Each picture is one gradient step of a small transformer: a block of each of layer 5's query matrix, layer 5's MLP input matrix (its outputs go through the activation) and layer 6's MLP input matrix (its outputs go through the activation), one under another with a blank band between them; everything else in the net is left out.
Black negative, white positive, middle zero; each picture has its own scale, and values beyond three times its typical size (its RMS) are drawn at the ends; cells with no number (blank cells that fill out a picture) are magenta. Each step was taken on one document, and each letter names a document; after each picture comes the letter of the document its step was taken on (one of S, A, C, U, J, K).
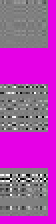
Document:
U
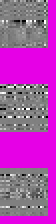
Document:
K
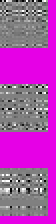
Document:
U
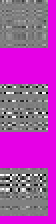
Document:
U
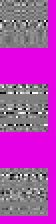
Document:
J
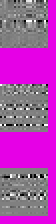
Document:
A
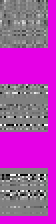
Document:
A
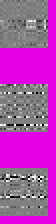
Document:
K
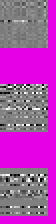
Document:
K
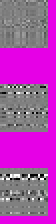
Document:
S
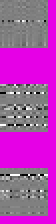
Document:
S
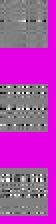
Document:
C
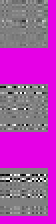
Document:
C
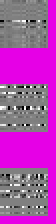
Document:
C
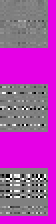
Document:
C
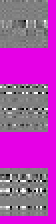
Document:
U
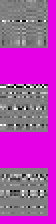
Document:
K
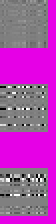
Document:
C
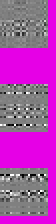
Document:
S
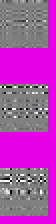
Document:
U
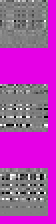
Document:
J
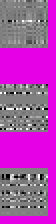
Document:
A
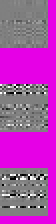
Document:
A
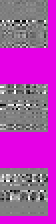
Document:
S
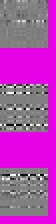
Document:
A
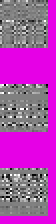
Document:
J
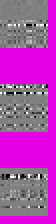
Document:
A
